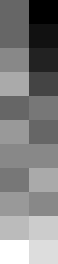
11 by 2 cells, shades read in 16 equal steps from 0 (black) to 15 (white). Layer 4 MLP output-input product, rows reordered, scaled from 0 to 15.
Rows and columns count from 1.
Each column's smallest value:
6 0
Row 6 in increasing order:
6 9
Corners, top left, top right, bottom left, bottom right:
6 0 15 13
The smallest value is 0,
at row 1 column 2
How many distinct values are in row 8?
2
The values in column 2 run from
0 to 13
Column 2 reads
0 1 2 4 7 6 8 10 8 12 13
